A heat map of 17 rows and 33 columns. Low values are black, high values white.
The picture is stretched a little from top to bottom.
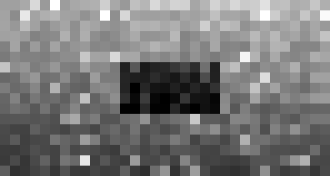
Odd patch: lower, in the centre. Ninth with the lowest average: centre. Stripes: none. Histogram: bell-shaped. Slope: up to the top.
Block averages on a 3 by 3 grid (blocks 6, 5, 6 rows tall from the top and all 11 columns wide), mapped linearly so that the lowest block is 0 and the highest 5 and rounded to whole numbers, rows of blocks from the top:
555 | 304 | 222
